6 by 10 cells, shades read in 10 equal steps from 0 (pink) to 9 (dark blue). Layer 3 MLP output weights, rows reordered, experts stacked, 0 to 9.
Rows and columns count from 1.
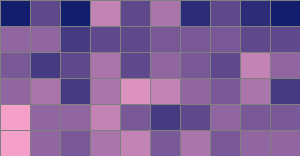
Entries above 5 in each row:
8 5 4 2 2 0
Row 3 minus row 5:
5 3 2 1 1 -3 -1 2 -3 -1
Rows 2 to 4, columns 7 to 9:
5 5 6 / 5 6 2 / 4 5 3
